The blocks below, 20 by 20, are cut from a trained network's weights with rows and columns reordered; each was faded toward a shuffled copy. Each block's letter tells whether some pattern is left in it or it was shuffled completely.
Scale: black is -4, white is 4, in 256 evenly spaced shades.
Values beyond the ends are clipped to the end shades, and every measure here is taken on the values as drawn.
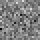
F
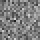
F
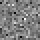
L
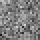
L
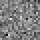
L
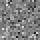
F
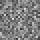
F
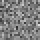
L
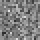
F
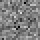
L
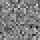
L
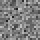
L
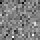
L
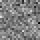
L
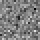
L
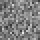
L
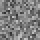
L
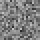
L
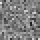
L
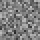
F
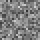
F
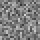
L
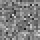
F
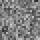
L
